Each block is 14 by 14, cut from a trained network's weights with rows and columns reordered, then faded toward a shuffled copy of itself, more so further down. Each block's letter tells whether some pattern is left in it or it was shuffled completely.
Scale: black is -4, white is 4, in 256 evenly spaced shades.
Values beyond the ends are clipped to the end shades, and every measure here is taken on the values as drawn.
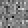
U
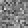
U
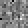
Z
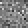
U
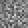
U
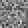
U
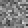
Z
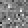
U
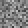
U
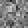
Z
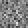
U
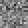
U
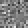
Z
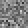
U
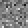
U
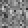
Z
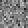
U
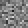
Z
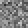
Z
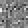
Z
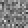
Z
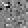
U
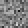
U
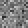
U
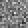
U
